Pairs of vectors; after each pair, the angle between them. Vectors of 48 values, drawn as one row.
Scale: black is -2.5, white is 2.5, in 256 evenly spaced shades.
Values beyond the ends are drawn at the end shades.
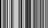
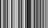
nearly parallel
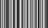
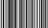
partly opposed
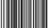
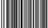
nearly parallel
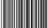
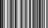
partly opposed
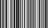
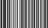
partly opposed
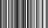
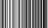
partly opposed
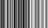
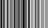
nearly parallel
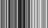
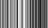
nearly opposite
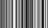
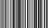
partly opposed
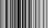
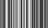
nearly opposite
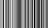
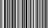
partly opposed
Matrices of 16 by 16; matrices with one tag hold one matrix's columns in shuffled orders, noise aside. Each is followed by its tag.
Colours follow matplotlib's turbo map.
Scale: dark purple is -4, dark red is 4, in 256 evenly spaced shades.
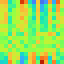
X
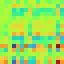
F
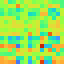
F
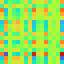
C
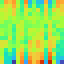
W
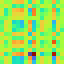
C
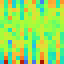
W
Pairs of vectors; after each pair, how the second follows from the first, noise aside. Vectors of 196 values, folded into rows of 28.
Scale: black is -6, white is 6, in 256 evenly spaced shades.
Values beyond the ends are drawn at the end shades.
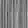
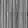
negated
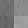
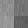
negated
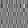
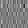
negated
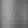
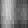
scaled up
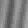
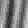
scaled up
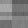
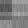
negated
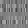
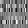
scaled up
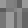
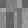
negated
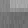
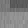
negated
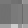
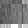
scaled up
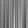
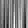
scaled up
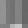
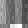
scaled up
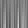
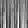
scaled up
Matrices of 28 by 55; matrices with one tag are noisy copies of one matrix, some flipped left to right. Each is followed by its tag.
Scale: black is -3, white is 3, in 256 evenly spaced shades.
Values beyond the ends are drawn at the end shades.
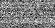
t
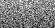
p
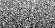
p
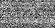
t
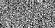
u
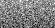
p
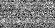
t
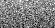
p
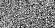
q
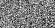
q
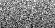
p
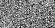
q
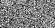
q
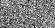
q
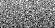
p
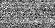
t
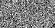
u
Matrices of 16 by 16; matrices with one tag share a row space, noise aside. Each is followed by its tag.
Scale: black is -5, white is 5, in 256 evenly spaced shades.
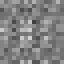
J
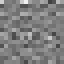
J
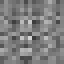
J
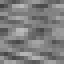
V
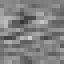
V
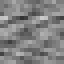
V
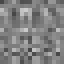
J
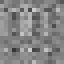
J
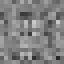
J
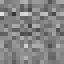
J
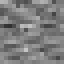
V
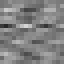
V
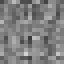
J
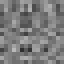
J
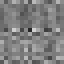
J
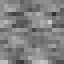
V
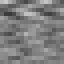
V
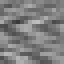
V
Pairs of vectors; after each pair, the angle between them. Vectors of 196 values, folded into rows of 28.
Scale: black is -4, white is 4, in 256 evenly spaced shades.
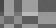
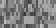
partly opposed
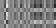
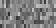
partly opposed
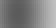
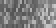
partly aligned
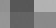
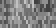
partly opposed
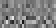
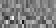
nearly parallel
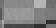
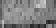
nearly parallel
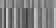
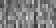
partly opposed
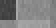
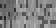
partly aligned
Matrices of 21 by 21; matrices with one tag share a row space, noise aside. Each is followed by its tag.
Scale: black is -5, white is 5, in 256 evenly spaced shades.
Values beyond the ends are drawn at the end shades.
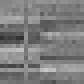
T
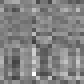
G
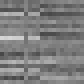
T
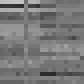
T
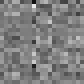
G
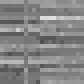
T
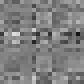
G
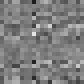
G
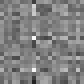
G
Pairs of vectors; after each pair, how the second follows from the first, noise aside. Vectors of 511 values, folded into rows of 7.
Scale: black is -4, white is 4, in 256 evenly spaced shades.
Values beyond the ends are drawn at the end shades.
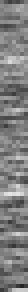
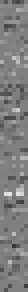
partly zeroed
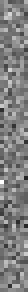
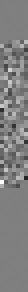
partly zeroed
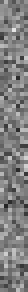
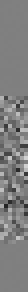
partly zeroed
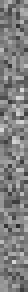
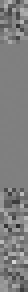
partly zeroed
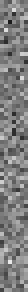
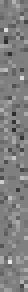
partly zeroed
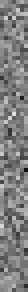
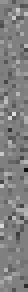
partly zeroed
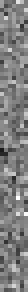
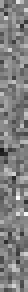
copied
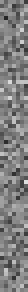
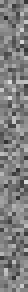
copied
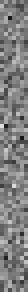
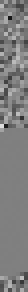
partly zeroed
